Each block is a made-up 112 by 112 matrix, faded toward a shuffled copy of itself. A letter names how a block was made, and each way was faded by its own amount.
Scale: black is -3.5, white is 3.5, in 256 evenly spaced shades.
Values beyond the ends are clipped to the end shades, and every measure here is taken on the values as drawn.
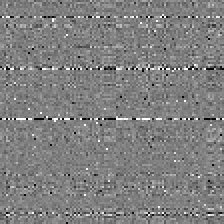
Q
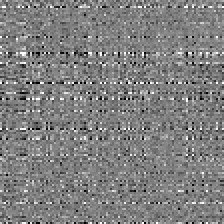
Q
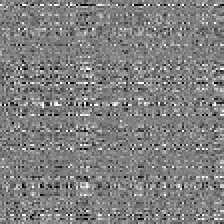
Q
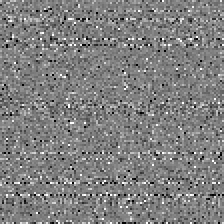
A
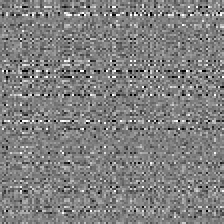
Q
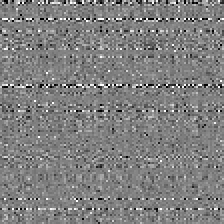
Q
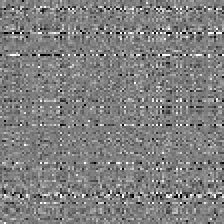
Q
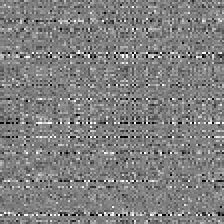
Q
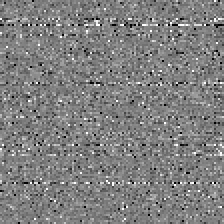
A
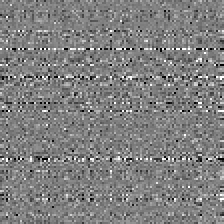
Q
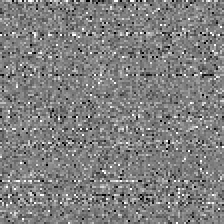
A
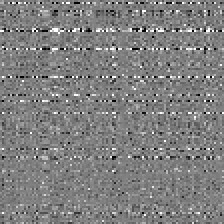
Q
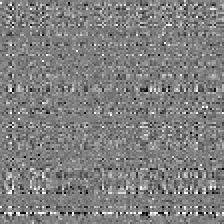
Q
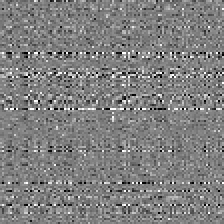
Q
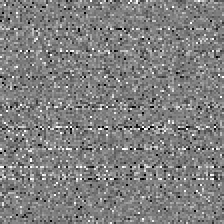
A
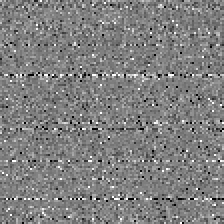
A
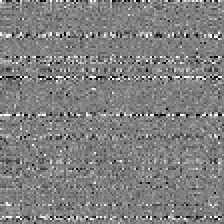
Q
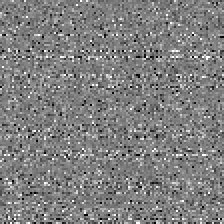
A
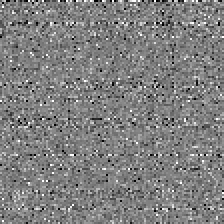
A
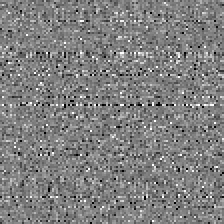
A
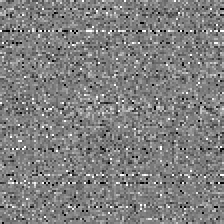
A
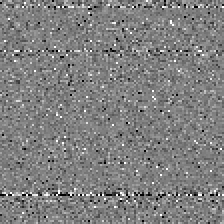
A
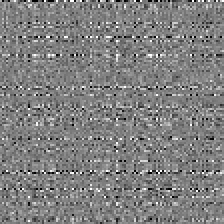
Q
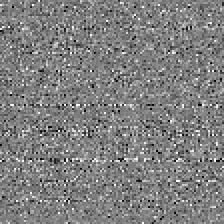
A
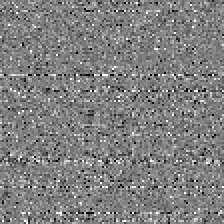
A
